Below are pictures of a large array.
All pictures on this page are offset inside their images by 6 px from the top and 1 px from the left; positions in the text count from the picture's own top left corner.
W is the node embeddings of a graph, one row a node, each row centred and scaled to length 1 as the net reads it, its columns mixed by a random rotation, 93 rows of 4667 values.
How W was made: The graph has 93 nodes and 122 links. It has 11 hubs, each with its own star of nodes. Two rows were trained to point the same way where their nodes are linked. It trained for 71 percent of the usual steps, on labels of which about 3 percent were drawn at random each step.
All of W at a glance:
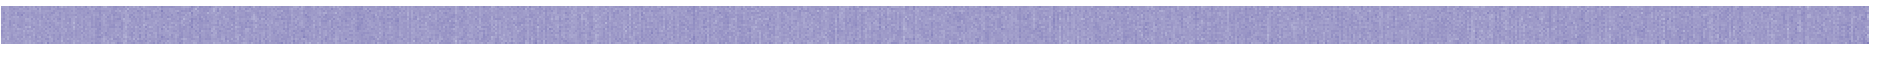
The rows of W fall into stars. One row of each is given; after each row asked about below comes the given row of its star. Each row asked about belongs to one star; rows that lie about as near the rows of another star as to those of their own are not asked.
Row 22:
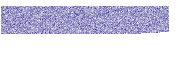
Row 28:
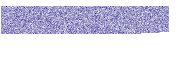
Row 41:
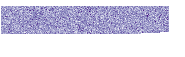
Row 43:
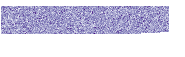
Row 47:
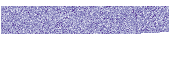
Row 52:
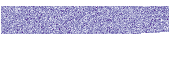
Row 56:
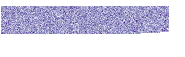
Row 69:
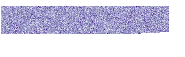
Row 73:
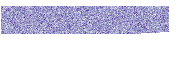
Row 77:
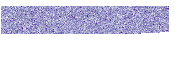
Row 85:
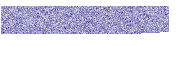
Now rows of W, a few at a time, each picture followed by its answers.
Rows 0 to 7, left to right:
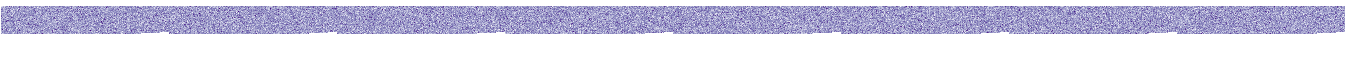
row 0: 47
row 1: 77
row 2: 41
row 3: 43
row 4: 28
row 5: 85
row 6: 43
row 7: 41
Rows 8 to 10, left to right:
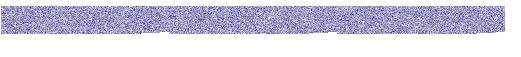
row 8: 69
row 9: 41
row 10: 47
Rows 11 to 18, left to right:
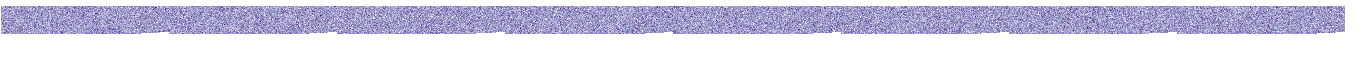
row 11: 52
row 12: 69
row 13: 56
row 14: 69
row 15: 85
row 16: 28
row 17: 41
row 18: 52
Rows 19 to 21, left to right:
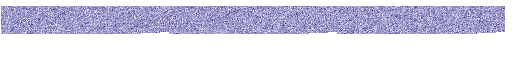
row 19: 43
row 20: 43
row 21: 77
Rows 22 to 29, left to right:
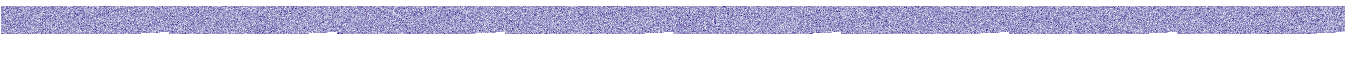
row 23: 28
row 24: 56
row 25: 47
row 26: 69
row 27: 47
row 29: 73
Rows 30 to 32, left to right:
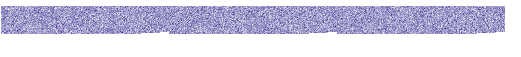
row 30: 52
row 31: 28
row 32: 28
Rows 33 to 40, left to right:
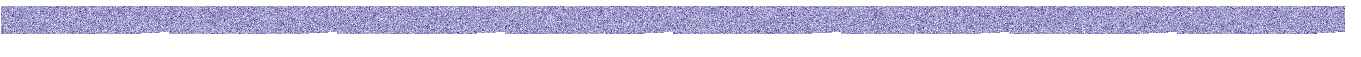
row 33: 85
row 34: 85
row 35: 52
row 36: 47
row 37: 56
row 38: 41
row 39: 43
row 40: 69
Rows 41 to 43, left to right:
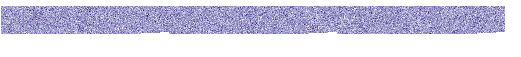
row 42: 73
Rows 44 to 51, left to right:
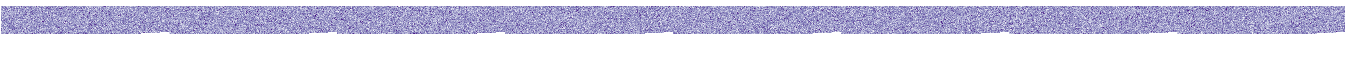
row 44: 69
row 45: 41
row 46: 69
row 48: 56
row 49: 22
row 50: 43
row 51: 43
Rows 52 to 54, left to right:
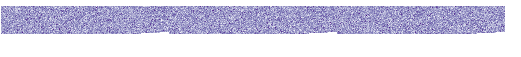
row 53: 52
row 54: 73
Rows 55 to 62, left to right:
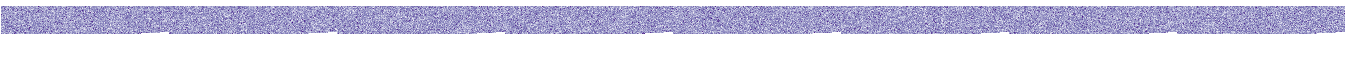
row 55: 69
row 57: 47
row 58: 69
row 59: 41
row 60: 52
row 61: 22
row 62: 73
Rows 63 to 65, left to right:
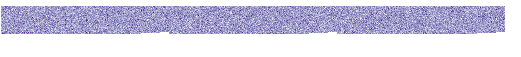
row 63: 56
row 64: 73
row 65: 41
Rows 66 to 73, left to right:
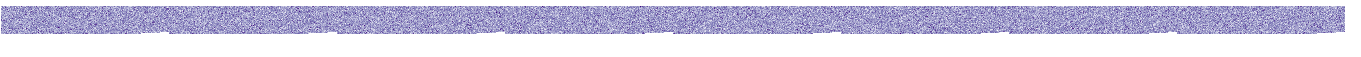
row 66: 77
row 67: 85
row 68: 56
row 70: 22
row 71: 52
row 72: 85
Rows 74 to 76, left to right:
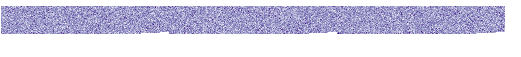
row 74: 77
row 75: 85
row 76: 56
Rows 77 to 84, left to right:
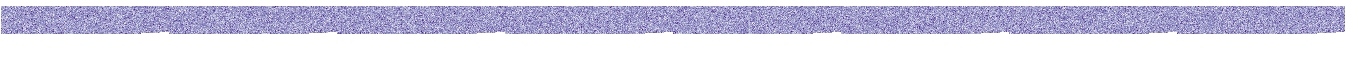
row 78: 47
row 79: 56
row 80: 47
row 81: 85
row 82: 41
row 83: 77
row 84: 47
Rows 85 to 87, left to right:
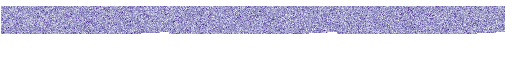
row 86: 77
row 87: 73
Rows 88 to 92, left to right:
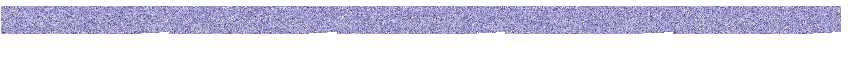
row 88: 85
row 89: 52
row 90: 77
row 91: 41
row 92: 85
